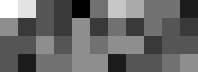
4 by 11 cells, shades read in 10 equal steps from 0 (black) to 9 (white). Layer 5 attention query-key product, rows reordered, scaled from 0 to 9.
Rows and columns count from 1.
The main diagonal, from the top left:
9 2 5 4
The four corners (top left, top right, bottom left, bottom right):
9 1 3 5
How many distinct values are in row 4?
4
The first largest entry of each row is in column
1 1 3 5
